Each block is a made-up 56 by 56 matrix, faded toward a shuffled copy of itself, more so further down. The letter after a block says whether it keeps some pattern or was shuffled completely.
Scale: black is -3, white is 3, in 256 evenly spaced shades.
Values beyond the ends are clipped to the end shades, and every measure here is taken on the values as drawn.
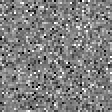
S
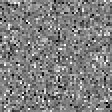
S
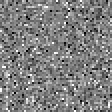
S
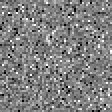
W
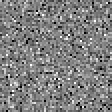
W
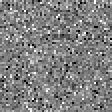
S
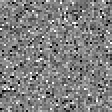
W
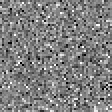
W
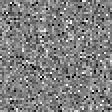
S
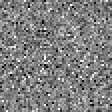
S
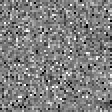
S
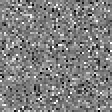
S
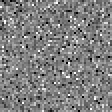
W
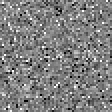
S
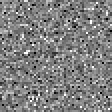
S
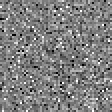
S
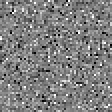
W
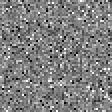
S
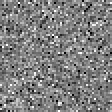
W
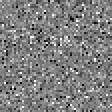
S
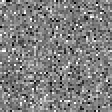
S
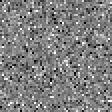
W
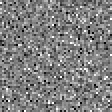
W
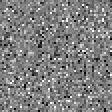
S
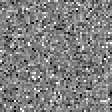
W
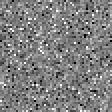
W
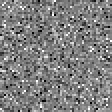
S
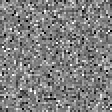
W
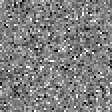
S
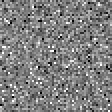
S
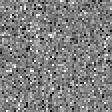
W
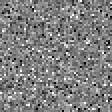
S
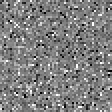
S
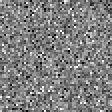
W
